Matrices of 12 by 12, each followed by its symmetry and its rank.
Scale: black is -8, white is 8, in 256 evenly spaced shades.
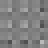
symmetric, rank one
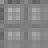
symmetric, rank one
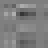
neither, rank one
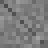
symmetric, full rank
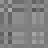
symmetric, rank one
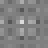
symmetric, rank one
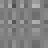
neither, rank one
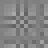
symmetric, rank two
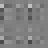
neither, rank one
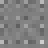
symmetric, rank two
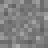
symmetric, full rank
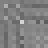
symmetric, rank two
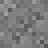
symmetric, full rank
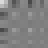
symmetric, rank one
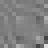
symmetric, rank two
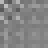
symmetric, rank two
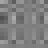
neither, rank one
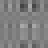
neither, rank one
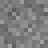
symmetric, full rank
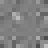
symmetric, rank two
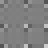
symmetric, rank one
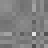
symmetric, rank two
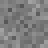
symmetric, full rank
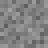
symmetric, full rank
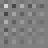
symmetric, rank one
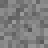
symmetric, full rank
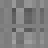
neither, rank one
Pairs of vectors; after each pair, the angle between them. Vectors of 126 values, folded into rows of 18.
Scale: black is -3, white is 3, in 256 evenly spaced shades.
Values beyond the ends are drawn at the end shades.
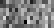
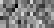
orthogonal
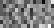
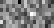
partly opposed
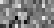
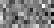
partly aligned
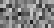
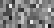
partly opposed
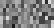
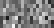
nearly opposite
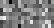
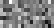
nearly opposite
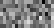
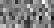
nearly opposite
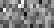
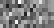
orthogonal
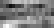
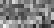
partly aligned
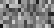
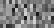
orthogonal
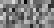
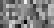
partly opposed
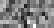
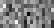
partly aligned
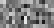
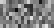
partly aligned
